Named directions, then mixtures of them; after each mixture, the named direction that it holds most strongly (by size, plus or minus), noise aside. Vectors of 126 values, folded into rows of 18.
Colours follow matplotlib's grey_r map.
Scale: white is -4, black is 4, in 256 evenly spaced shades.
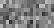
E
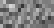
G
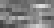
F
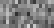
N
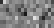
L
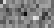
L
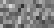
G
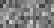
E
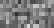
N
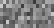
E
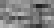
F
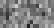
N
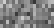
N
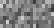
E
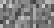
E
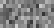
E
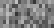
N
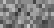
G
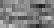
F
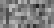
N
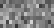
E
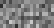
E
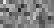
G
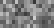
N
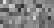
G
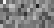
G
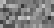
G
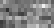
F
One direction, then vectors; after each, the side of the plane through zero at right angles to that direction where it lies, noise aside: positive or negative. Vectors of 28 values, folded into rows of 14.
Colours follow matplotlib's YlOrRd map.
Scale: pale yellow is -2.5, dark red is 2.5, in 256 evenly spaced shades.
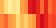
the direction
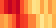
negative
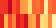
negative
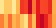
positive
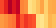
negative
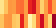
positive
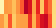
positive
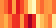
negative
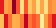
negative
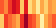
negative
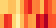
positive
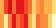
negative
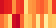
negative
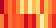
negative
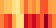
positive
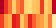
negative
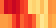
negative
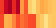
negative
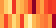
positive
